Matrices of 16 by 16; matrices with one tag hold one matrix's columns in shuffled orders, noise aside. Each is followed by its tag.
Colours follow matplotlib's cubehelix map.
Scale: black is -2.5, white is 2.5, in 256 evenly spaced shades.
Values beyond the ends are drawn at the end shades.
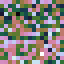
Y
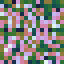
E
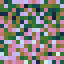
Y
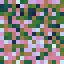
Y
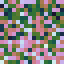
Y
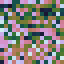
Y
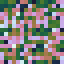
E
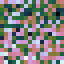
Y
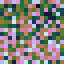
Y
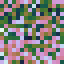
Y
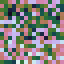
Y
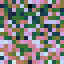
Y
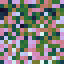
Y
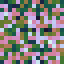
E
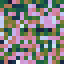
E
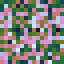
E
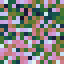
Y
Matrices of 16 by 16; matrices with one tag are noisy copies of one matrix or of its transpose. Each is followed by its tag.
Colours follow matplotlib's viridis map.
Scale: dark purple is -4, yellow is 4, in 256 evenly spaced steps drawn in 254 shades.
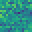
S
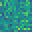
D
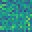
D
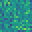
D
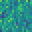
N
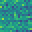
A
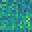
D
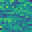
N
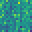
A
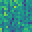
S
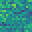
S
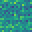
A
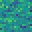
N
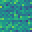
A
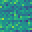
A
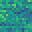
S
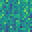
A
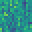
S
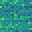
A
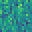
N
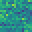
S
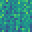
A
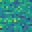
N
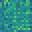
D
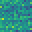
A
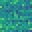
A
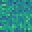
D
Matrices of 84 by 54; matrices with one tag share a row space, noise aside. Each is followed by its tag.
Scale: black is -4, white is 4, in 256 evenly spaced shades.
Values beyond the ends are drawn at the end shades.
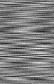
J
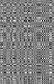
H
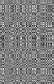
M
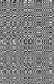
H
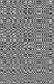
H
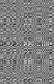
H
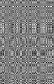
M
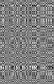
M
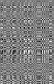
H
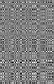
M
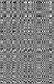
H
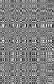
M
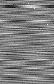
J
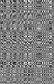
H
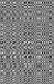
H
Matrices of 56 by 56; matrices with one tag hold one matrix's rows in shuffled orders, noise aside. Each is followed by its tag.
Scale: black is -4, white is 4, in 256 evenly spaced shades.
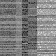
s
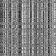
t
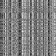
t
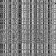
t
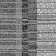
s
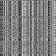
t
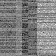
s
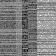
s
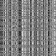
t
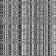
t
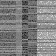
s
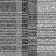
s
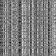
t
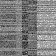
s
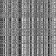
t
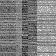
s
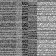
s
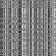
t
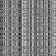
t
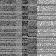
s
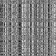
t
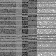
s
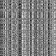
t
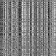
t
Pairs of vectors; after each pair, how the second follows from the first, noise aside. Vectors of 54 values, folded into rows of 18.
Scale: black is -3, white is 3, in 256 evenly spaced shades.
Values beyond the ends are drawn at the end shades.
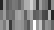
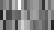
reversed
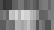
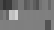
partly zeroed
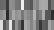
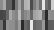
reversed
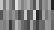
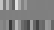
partly zeroed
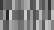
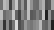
reversed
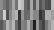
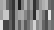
reversed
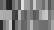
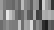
reversed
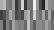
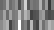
reversed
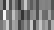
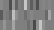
partly zeroed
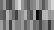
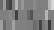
partly zeroed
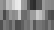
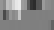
partly zeroed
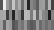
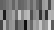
reversed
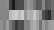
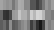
reversed
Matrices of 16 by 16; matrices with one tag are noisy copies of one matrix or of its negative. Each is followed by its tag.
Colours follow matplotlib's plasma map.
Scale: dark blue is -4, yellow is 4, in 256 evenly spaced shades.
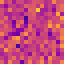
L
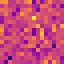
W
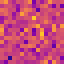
W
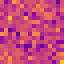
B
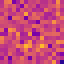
B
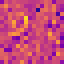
L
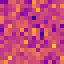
W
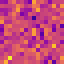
W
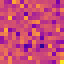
B
